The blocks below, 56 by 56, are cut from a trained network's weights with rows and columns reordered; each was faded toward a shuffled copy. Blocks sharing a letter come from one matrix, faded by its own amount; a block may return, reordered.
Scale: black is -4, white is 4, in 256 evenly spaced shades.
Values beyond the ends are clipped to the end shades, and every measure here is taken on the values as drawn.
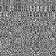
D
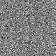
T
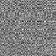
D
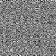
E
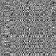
D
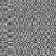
D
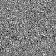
T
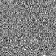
E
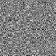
E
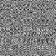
E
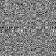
E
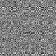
D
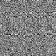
E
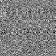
E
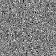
T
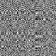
D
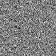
T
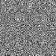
E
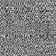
E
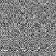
E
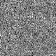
T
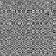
D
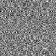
E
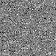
T
